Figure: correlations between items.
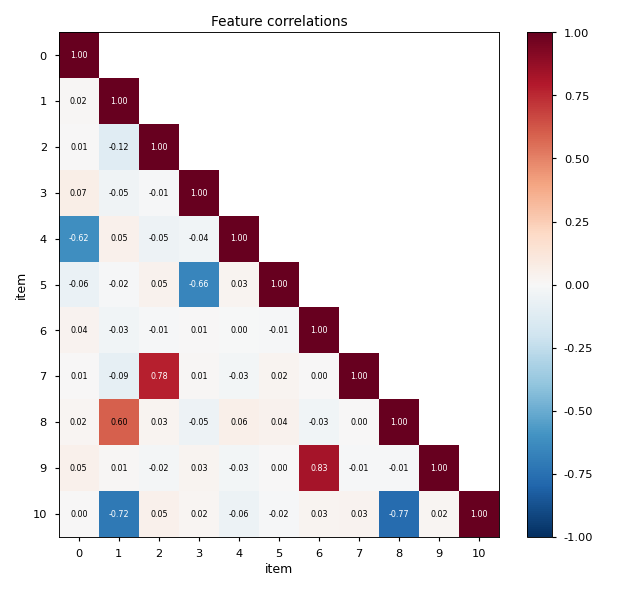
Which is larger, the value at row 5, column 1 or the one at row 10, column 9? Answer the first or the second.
the second
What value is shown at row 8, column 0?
0.02
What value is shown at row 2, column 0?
0.01
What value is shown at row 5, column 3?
-0.66
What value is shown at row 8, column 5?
0.04
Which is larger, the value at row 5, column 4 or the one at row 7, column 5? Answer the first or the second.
the first
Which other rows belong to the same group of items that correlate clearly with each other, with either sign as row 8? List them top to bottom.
1, 10
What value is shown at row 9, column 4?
-0.03
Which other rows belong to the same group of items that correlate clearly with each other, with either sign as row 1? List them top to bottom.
8, 10
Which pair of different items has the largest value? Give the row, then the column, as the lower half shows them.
9, 6
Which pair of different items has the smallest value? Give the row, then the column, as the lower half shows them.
10, 8
